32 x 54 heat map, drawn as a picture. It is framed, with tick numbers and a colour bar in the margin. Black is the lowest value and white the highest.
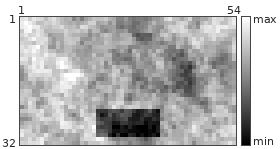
The field is mottled with small blotches. The ninth with the lowest average is the bottom middle. Values change most from cell to cell in the bottom middle. An odd patch, lower than its surroundings, sits in the bottom middle. No regular stripes run through it.
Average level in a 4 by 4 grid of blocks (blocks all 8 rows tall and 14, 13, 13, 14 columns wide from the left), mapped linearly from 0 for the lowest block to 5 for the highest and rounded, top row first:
5324
5322
4322
4104
